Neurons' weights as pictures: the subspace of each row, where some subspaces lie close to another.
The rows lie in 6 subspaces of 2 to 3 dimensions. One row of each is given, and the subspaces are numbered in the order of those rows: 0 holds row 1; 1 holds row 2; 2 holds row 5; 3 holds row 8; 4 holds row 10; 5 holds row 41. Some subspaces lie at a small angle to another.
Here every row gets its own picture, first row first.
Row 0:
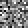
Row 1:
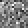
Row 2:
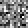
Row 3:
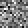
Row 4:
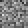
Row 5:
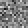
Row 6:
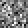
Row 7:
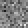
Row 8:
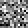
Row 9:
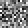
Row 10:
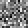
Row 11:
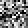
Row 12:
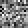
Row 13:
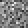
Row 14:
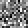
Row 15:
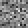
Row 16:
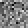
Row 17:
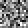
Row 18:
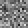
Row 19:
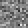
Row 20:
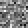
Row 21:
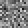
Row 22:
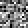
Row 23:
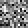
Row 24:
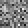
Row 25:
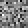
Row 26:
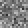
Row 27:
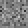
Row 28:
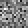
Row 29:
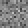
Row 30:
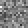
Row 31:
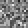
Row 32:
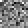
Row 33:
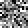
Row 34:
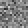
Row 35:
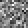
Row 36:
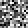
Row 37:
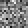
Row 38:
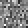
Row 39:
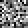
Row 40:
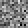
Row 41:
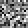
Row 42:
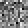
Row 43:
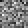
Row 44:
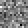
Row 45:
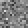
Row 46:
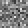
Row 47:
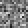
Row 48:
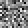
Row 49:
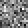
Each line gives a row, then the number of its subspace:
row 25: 0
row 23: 3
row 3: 2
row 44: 0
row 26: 1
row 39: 5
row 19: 4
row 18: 3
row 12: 5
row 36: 2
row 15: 4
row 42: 0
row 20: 1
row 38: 4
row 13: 0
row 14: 4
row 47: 1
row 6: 1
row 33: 1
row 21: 3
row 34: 2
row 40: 2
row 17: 5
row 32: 5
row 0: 3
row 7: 1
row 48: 3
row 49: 1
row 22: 1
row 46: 4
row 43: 5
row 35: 5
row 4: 5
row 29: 4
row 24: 3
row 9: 2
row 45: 4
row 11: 0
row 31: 5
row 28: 2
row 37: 4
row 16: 0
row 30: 0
